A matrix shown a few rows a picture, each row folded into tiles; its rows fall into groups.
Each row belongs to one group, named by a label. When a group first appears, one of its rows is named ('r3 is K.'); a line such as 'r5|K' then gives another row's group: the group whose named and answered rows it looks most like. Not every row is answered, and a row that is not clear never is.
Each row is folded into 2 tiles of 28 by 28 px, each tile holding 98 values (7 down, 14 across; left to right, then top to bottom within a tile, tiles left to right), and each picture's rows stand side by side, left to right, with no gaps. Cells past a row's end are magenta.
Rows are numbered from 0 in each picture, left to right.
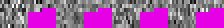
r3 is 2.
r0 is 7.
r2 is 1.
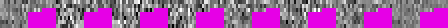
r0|2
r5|2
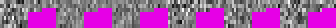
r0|1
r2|1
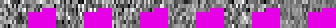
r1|2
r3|1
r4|7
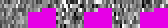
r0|7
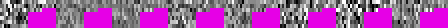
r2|2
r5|1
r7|2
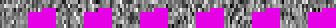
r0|7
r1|7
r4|1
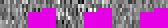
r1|2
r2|1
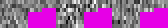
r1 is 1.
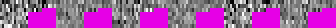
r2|2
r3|7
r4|7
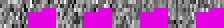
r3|2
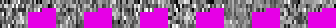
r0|7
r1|1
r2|2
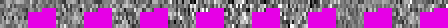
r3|2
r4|7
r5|2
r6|2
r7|7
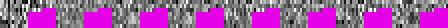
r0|2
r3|7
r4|2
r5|7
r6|2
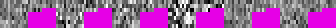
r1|2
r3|7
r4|2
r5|1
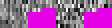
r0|2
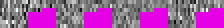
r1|7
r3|2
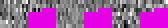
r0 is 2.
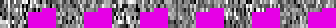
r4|2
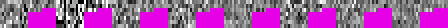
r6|7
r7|2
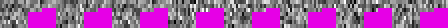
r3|2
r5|7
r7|1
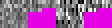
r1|2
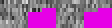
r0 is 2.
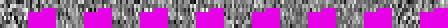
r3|2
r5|2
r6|7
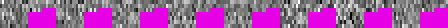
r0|2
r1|2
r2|7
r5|7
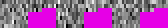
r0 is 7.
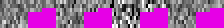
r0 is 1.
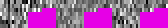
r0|2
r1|7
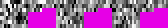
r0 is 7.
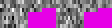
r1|1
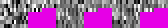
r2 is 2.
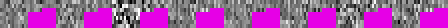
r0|7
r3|2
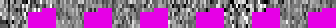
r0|2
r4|7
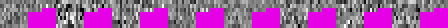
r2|2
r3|2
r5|1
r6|7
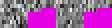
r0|1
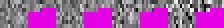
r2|7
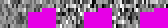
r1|1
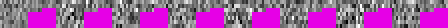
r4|1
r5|1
